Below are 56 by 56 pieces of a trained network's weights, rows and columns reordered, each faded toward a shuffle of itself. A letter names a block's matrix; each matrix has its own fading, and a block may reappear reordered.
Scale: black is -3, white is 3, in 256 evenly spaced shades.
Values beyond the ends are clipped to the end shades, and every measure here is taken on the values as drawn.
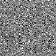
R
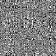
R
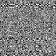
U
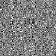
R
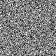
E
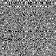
U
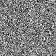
E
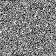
E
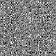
R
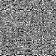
U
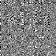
R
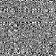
U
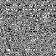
U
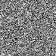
E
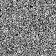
E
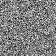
E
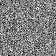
E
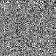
R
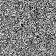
E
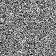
E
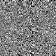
R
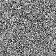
E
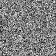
E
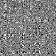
R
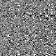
R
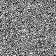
E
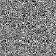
R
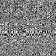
U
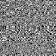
U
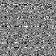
U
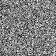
E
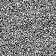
E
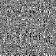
R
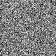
E
